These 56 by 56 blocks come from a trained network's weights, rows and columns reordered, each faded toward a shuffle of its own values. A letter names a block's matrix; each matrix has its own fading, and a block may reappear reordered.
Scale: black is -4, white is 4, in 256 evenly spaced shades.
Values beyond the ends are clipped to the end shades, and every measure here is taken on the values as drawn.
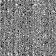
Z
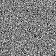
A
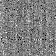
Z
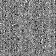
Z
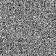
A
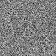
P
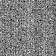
Z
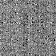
Z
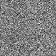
P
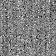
Z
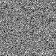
A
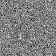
A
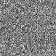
P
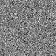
A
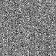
A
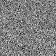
A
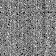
Z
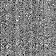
Z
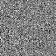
A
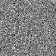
P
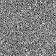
A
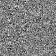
A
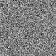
P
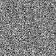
A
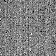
Z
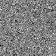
A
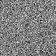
A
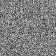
P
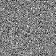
A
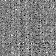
Z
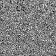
A
